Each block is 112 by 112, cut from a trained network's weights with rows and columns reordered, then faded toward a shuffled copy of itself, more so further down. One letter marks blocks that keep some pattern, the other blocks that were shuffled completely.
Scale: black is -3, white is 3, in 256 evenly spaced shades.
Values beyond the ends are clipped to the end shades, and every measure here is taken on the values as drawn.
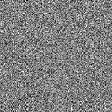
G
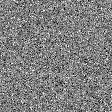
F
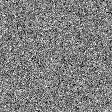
F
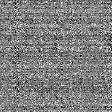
G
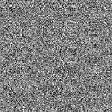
G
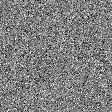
F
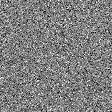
F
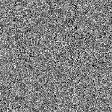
G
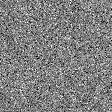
F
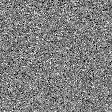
F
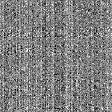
G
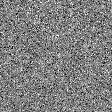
F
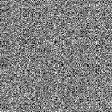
G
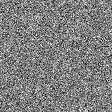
F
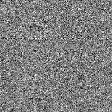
G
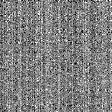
G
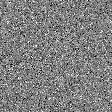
F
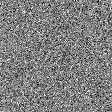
F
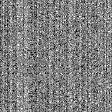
G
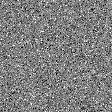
F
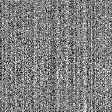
G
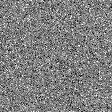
F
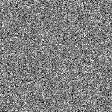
G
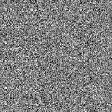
G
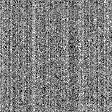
G
